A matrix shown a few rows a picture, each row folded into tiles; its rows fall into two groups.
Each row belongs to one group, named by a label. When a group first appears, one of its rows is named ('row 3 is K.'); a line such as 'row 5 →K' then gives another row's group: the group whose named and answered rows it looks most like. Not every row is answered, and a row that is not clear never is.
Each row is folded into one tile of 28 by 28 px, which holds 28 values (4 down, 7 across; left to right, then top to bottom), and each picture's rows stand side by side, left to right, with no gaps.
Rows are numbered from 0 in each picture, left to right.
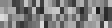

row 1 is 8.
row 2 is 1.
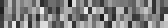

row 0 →8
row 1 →1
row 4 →8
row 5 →8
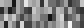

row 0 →8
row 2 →1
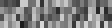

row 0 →1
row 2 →8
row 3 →8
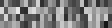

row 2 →1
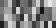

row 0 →8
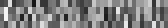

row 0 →8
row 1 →1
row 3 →8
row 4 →8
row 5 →8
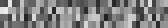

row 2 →1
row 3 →8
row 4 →1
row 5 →8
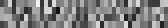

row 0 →8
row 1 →8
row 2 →8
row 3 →8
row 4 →8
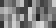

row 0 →1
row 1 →1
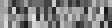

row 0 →1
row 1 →1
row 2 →1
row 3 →8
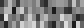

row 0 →8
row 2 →8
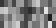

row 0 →1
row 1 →8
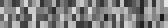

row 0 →1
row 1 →1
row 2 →1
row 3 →8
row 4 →1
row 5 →8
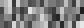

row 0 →8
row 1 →1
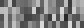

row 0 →1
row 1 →8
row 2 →8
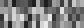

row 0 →1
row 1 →1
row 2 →8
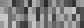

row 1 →1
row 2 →1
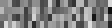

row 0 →1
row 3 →1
